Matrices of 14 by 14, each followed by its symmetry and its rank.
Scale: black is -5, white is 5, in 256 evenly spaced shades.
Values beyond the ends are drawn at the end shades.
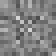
symmetric, rank three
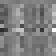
neither, rank two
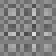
symmetric, rank one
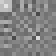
symmetric, rank three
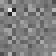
symmetric, rank three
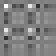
symmetric, rank one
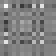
symmetric, rank one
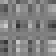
neither, rank one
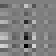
neither, rank one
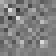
symmetric, rank three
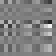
neither, rank one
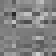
neither, rank two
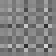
symmetric, rank one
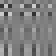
neither, rank one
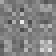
symmetric, rank three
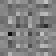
neither, rank two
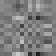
neither, rank two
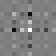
symmetric, rank one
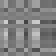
neither, rank one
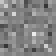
symmetric, rank three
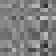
neither, rank two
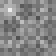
symmetric, rank three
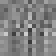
neither, rank two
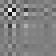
symmetric, rank one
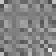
symmetric, rank three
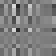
neither, rank one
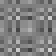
symmetric, rank one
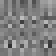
neither, rank two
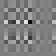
neither, rank one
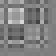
symmetric, rank one
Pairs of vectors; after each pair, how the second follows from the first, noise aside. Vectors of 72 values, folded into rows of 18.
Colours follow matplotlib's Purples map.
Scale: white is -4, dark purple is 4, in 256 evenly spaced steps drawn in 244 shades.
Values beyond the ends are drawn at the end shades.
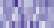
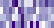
scaled up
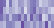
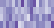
wrapped around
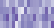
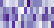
scaled up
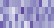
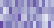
wrapped around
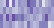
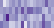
wrapped around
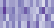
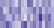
wrapped around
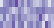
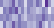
wrapped around
